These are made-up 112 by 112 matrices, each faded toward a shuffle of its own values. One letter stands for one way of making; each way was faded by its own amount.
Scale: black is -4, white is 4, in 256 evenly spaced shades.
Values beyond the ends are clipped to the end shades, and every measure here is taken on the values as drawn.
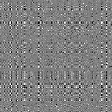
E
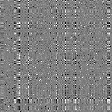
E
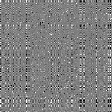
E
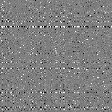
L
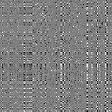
E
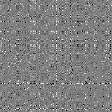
L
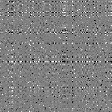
L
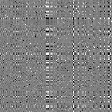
E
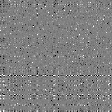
L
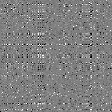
L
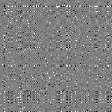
L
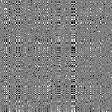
E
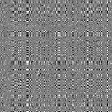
E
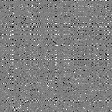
L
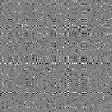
L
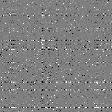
L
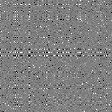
L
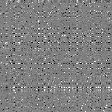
L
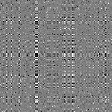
E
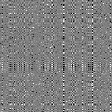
E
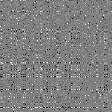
L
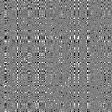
E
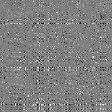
L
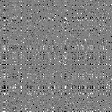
L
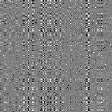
E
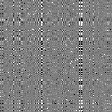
E
